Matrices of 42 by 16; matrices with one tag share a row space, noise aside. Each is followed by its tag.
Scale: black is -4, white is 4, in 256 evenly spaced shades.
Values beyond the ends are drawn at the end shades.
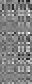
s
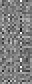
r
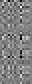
r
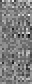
s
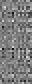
s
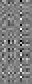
r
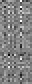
r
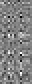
r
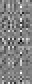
r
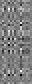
r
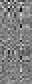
r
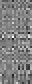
s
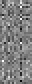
r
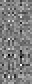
r
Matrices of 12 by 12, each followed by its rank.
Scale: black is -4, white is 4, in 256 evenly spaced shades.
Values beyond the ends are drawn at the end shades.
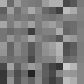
two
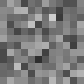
full rank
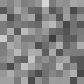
full rank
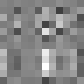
two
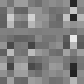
two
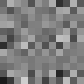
two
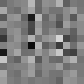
two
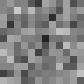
full rank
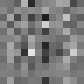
two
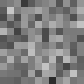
full rank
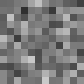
full rank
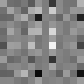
two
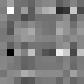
two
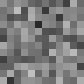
full rank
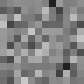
full rank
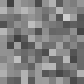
full rank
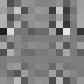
two
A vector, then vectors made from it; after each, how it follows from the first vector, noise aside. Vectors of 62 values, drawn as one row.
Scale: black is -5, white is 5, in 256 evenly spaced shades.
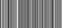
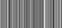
reversed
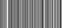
wrapped around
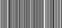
reversed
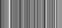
wrapped around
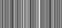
wrapped around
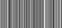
reversed
